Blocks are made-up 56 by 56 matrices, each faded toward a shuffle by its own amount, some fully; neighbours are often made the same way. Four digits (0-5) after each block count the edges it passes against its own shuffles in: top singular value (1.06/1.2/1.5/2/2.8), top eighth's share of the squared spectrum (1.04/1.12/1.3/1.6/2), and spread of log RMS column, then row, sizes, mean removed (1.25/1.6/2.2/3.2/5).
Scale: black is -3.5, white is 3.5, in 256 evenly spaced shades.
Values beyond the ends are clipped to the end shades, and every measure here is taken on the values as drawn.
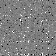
2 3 1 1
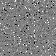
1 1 0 0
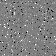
1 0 0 0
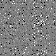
3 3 2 1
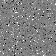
1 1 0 0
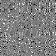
4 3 2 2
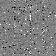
3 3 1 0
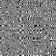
4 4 2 2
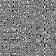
3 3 1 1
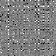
4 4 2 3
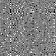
4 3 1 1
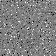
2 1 0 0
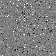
2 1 0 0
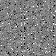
3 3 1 0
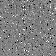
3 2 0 0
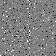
2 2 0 0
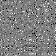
3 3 1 1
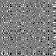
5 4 3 3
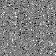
3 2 1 1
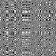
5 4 3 3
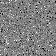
0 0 0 0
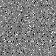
2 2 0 1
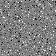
0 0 1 0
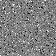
2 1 0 0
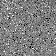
1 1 0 0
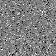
3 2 0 0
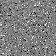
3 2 0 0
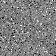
1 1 0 0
